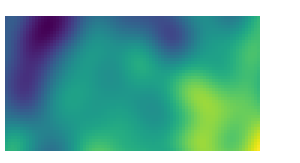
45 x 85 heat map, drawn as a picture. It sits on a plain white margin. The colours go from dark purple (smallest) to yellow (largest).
Ninth with the lowest average: top left. Slope: up to the bottom right. Ninth with the highest average: bottom right. Odd rows or columns: none. Grain: smooth. Lone odd cells: none. Roughest part: top left.
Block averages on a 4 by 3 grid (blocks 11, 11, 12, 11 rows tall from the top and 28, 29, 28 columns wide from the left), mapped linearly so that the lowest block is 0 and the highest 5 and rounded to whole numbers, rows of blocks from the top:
0 2 3 / 1 3 4 / 2 3 5 / 3 3 5
